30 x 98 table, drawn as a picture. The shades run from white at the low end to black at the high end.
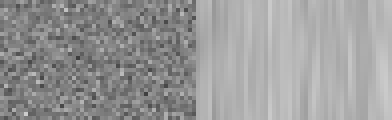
It is made of 1 by 2 panels. Panel 1,1: middling, fine-grained. Panel 1,2: low, streaked downward, faint in contrast.
